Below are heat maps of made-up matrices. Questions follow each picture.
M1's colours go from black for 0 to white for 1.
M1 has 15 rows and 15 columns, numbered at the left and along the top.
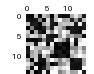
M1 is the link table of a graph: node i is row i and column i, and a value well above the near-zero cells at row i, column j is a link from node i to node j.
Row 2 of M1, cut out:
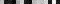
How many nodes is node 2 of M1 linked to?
8
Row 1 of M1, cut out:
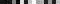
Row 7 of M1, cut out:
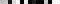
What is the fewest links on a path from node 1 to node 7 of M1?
1
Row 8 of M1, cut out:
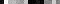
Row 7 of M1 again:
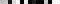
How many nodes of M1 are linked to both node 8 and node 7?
7
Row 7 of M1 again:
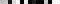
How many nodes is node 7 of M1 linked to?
8
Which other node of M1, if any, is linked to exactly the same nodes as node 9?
node 8
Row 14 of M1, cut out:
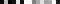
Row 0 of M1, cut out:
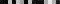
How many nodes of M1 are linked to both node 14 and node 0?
5
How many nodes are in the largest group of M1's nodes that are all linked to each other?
4
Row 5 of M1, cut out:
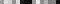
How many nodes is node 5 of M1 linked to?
11
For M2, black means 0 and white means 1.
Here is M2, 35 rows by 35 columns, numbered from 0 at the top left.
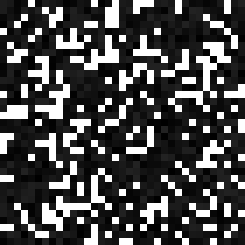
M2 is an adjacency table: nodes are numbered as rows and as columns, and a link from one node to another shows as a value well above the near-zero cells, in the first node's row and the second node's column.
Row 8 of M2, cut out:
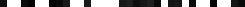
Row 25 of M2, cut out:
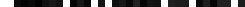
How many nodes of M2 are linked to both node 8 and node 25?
4
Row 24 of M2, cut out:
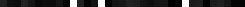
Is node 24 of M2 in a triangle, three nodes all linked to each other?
no
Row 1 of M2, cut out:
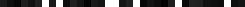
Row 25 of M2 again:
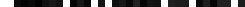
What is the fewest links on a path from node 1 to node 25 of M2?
1
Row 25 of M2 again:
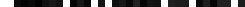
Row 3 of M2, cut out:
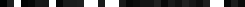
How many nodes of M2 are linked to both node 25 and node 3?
2
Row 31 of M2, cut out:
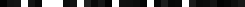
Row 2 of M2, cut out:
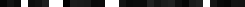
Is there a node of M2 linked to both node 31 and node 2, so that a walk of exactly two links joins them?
yes
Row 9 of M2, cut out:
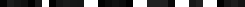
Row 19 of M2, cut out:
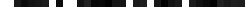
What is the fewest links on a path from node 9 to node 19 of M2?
1
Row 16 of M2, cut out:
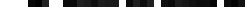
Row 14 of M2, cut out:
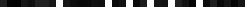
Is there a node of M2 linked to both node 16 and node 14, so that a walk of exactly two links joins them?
yes
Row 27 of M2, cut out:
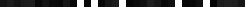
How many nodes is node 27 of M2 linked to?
5
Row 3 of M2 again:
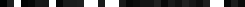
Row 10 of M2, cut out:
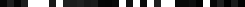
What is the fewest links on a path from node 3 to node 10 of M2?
3
